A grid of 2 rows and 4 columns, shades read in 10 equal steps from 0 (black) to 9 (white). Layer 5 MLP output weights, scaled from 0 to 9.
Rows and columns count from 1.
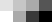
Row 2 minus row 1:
1 -1 -4 -3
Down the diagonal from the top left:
8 6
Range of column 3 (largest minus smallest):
4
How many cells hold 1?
0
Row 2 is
9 6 2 0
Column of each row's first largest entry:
1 1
